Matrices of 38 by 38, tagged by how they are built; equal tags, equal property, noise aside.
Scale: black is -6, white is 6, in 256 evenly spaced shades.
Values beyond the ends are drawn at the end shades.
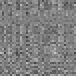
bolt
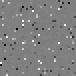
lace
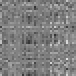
bolt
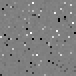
lace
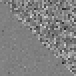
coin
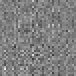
bolt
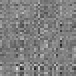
bolt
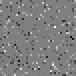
lace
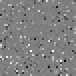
lace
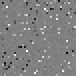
lace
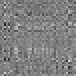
bolt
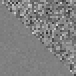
coin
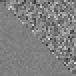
coin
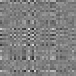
bolt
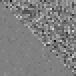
coin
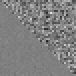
coin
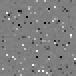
lace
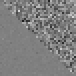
coin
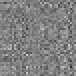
bolt
